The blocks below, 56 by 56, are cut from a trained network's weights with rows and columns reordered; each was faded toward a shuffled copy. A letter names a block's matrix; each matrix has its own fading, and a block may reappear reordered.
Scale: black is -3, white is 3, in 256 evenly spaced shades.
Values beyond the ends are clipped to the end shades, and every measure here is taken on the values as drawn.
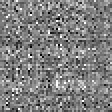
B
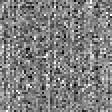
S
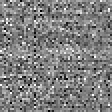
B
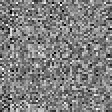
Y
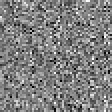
Y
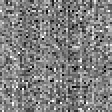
S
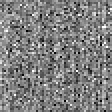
S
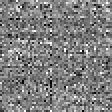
B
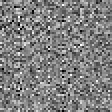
Y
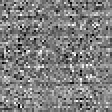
B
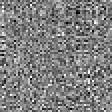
Y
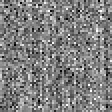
S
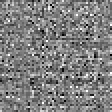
B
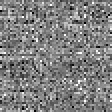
B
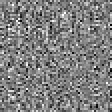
Y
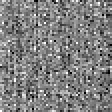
S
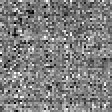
B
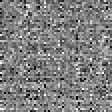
B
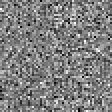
Y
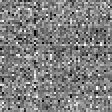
B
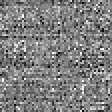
B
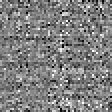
B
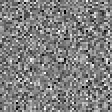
Y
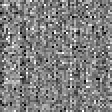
S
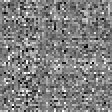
B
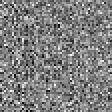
Y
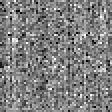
S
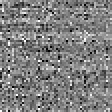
B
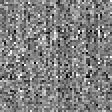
S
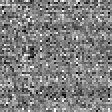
B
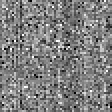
S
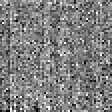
S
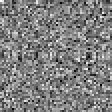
Y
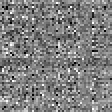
B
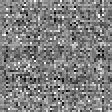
B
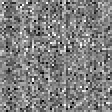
S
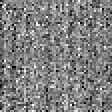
S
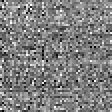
B
